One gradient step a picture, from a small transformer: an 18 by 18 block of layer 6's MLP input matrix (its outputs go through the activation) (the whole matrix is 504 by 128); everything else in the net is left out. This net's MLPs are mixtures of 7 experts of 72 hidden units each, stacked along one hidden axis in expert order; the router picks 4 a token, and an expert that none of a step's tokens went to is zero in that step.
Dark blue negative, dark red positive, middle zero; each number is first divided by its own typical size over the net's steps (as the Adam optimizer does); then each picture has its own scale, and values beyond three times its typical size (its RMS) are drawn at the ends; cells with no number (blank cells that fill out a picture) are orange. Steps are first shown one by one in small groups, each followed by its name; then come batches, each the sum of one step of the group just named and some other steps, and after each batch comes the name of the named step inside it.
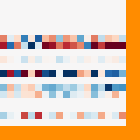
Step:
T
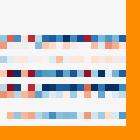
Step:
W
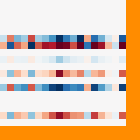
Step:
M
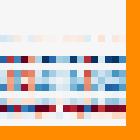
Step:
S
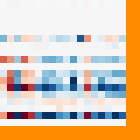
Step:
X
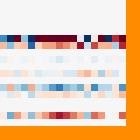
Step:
M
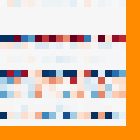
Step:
T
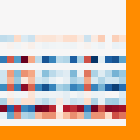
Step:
S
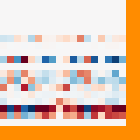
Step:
S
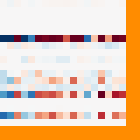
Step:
M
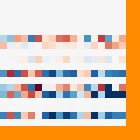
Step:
T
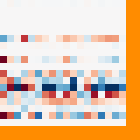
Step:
X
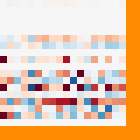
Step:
X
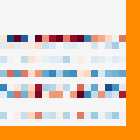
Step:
T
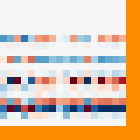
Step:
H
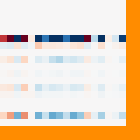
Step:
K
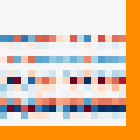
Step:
H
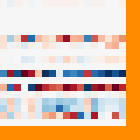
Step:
K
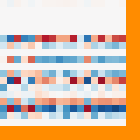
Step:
H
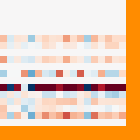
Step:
K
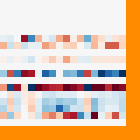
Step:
K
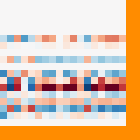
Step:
H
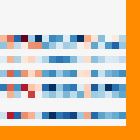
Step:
K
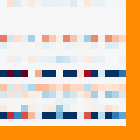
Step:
K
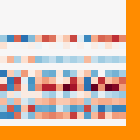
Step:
H
